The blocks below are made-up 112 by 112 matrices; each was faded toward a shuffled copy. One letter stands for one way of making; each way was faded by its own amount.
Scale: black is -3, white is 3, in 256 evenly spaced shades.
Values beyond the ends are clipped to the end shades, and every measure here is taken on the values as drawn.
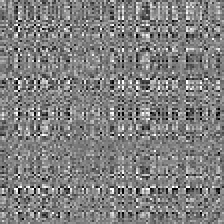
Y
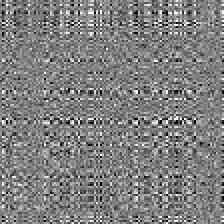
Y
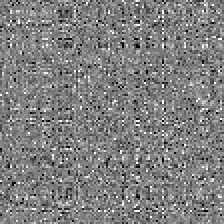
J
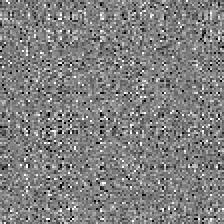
J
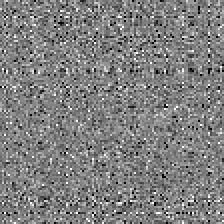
J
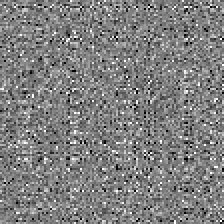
J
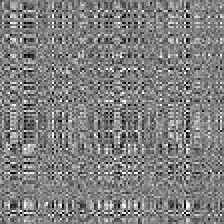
Y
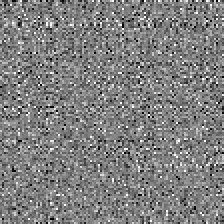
J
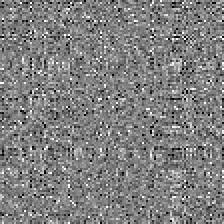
J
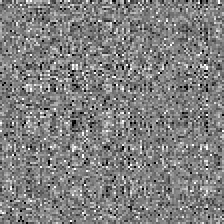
J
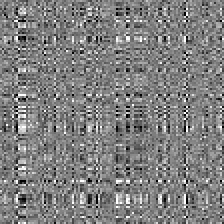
Y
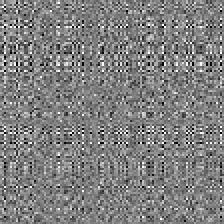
Y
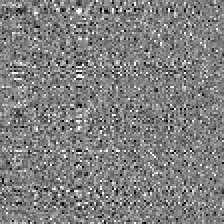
J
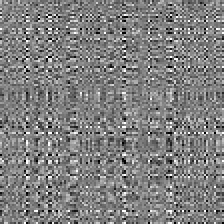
Y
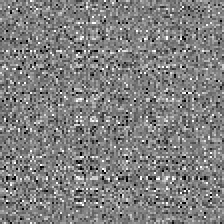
J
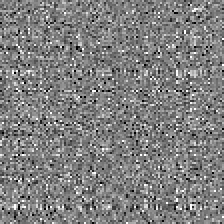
J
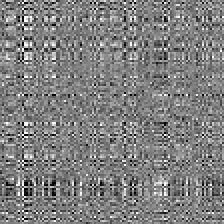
Y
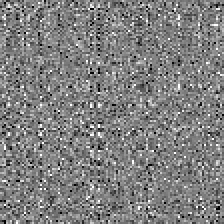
J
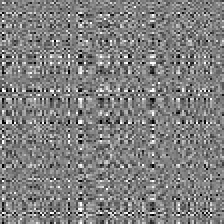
Y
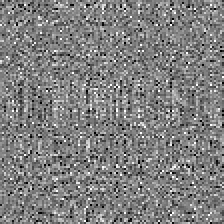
J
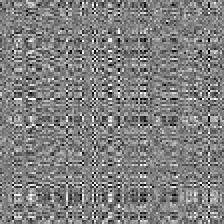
Y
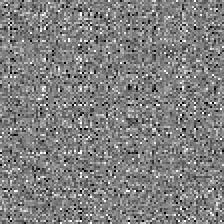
J
